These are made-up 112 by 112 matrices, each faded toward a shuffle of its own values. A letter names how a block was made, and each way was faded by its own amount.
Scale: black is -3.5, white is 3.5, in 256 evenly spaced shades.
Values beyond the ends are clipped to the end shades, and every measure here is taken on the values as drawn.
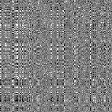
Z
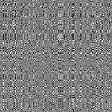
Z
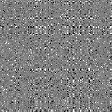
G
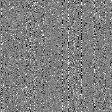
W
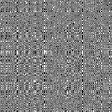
Z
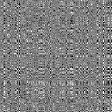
Z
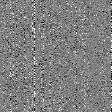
W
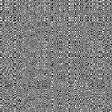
Z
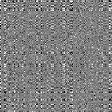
Z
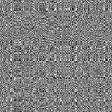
Z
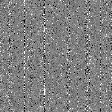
W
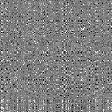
G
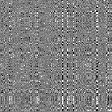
Z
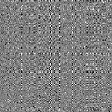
Z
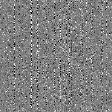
W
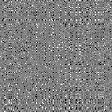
G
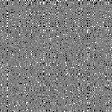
G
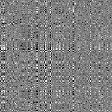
Z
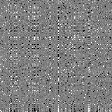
G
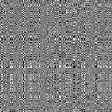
Z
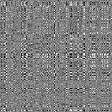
Z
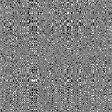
G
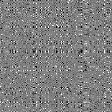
G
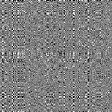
Z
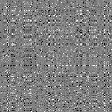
G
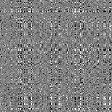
Z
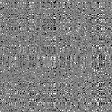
G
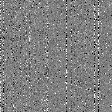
W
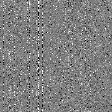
W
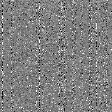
W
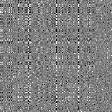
Z
